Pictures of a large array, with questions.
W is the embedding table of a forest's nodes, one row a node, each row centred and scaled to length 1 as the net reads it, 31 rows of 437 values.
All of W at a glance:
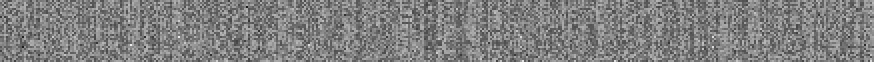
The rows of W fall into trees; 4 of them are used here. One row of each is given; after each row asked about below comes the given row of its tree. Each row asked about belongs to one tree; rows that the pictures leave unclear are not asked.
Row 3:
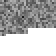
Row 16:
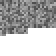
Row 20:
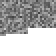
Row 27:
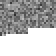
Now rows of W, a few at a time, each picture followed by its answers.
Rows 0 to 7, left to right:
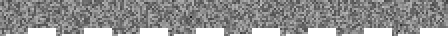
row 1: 3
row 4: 27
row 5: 16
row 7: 27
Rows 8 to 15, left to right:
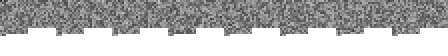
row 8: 3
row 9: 16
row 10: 16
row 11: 3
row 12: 16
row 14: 16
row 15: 20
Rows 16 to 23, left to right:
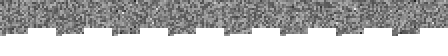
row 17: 16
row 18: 3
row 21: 20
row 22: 20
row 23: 3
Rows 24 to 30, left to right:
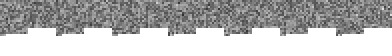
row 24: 20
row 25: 16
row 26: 16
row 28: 3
